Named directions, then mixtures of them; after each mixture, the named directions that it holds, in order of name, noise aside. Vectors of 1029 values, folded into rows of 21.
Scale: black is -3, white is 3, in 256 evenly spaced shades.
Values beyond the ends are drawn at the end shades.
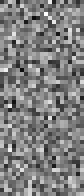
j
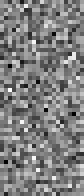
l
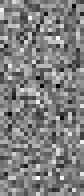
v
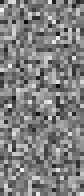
j, v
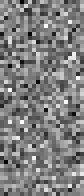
l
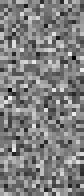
j, l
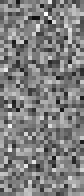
j, v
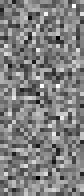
v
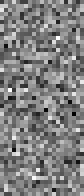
j, l, v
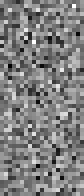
l, v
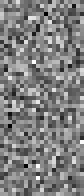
j, v
